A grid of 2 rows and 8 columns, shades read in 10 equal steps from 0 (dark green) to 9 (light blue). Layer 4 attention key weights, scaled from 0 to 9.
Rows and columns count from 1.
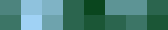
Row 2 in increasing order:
1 1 2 2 3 3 6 9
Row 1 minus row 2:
1 -1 1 0 -1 3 2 1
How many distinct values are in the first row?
6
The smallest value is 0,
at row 1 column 5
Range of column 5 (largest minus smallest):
1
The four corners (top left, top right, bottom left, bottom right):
4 2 3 1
